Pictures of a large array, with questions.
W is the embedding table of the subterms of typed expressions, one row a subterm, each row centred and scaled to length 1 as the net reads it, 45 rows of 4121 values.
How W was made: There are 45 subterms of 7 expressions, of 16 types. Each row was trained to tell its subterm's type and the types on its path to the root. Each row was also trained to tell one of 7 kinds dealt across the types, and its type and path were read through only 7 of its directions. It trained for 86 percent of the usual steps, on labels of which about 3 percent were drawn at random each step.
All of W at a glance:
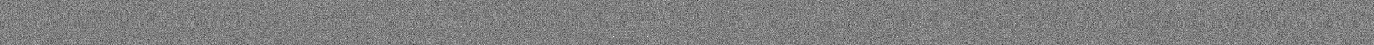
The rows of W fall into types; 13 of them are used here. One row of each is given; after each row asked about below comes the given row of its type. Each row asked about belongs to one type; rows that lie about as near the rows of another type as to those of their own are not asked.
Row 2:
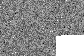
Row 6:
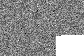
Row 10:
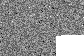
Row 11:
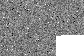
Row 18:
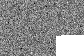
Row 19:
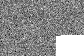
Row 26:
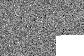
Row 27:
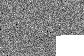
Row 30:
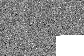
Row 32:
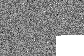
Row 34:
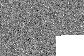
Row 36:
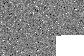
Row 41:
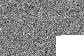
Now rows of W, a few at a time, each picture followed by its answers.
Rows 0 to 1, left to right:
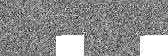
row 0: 2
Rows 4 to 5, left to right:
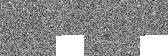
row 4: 36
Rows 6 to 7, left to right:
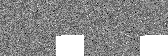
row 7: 30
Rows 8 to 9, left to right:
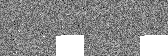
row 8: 34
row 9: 36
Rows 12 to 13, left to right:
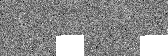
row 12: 41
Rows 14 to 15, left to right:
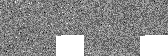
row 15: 30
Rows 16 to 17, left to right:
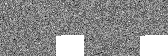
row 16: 2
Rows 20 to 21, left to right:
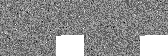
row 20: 18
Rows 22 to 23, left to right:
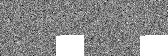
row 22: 26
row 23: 2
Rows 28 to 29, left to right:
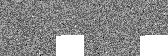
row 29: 32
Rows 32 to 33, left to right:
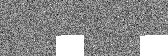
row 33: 27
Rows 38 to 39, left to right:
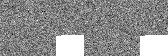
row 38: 10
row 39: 32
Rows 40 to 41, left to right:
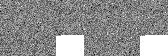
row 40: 41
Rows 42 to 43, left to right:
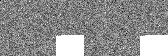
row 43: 32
